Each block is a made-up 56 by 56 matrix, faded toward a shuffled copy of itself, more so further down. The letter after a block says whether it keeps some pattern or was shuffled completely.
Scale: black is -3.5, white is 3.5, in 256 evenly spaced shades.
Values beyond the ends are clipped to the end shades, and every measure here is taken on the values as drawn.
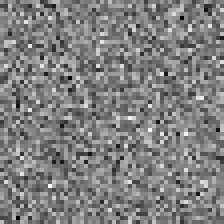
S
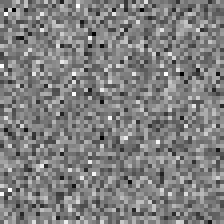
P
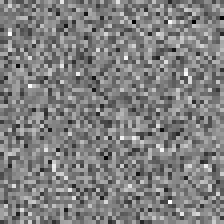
P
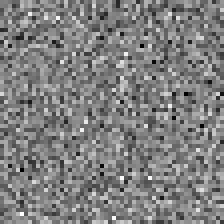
S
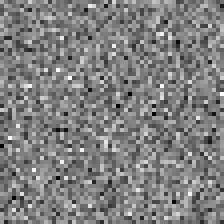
P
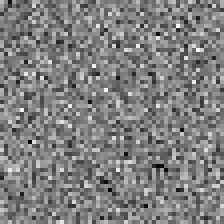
S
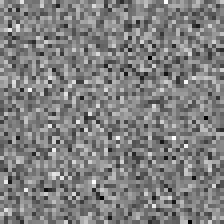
P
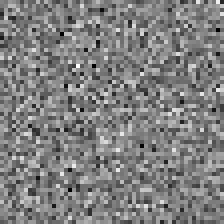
S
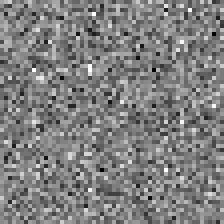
P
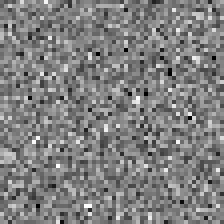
P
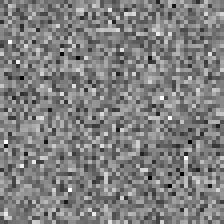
P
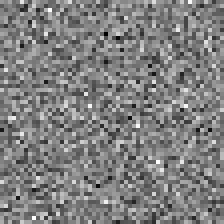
S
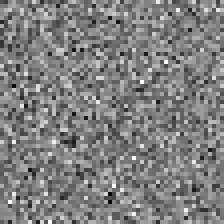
P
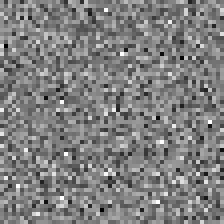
S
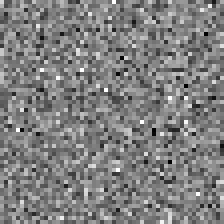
S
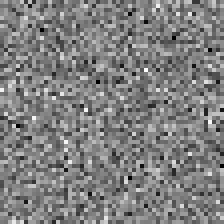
P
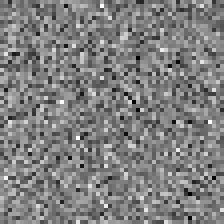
S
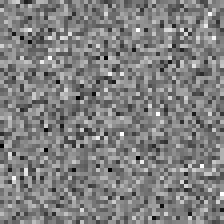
P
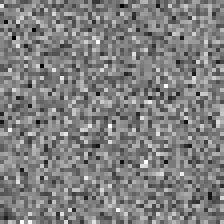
P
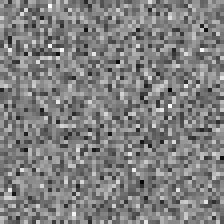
P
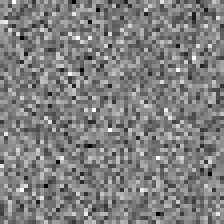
P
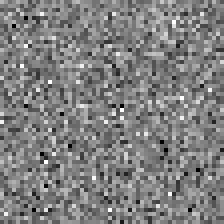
P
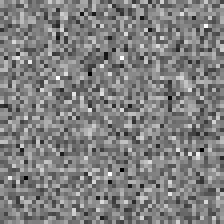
P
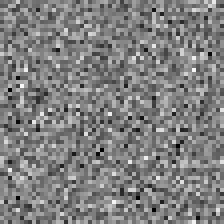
S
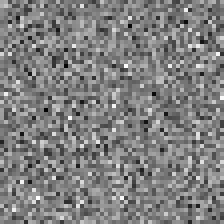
P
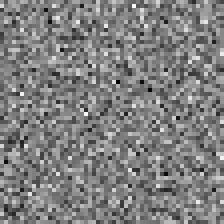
S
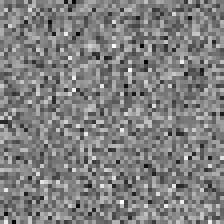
S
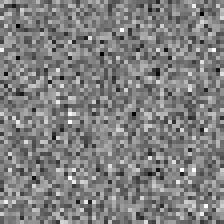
S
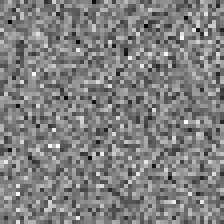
P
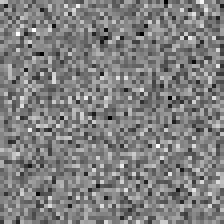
S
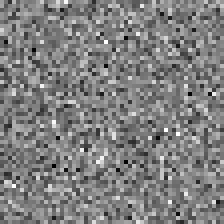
P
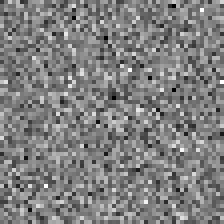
P
